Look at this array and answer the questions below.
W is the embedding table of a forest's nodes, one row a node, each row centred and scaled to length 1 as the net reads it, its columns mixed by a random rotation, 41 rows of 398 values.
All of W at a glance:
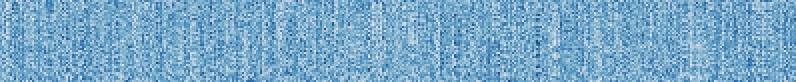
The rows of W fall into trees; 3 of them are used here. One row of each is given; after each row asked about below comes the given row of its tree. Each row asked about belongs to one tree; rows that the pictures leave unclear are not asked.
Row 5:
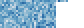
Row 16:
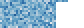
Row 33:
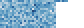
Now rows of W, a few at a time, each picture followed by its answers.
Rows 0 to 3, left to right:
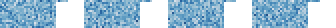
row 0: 5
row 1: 16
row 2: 16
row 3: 16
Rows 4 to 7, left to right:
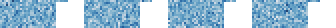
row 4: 16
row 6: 16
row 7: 33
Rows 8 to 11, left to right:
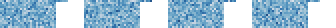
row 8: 16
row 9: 33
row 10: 33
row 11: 16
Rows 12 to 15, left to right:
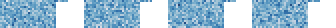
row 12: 16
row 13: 33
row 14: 16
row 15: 33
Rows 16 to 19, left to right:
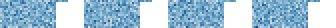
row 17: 33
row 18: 16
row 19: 16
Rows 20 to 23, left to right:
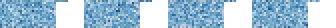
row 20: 33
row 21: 33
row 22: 33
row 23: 5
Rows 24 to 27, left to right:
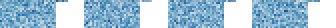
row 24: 33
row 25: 5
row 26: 16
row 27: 33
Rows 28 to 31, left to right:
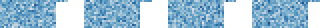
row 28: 33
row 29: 16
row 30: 5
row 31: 16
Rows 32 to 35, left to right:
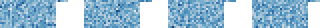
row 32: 5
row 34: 16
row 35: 16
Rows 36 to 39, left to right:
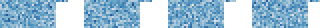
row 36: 33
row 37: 33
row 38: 5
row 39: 5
